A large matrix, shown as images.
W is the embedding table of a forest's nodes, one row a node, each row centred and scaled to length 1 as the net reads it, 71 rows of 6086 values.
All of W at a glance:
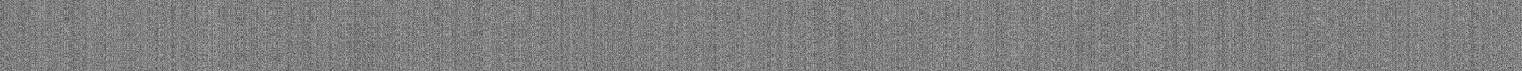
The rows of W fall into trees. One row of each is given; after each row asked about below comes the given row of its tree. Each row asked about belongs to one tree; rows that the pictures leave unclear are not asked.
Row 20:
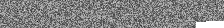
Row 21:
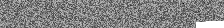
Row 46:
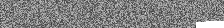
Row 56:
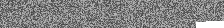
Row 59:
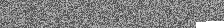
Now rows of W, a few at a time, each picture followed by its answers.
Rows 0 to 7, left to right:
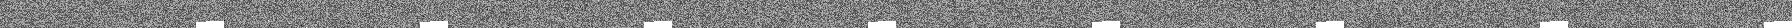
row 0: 59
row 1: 56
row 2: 20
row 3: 21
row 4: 59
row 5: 20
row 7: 56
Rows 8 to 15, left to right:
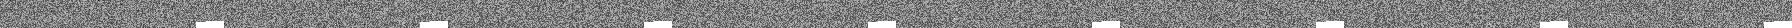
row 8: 56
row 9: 56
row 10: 46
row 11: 21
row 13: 46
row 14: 46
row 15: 56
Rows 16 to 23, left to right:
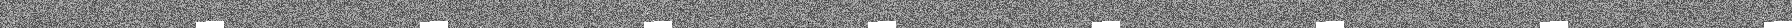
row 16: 46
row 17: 56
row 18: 56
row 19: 56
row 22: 56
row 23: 59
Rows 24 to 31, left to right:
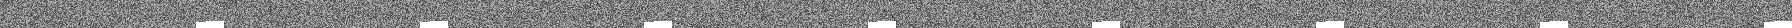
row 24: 21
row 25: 21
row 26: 59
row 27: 46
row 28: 46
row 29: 21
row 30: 21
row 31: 59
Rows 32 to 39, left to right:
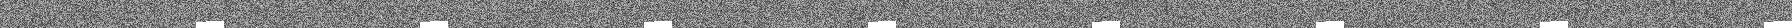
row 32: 46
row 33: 59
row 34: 59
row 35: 59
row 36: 21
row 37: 21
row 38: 46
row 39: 56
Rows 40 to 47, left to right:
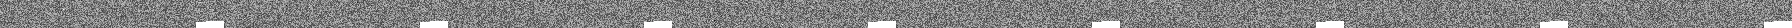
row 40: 59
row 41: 46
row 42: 21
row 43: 21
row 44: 46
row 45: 46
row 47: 46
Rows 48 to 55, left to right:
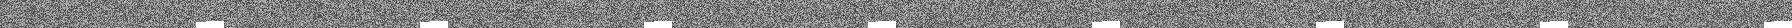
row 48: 59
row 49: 46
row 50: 59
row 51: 21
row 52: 46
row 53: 56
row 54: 21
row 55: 21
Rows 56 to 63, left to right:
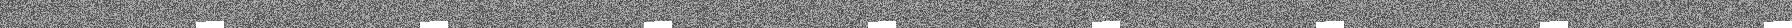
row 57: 46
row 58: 59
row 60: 59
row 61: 21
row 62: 46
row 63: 56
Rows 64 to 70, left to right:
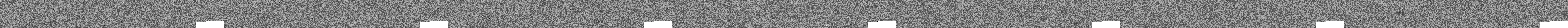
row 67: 59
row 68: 59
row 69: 46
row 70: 20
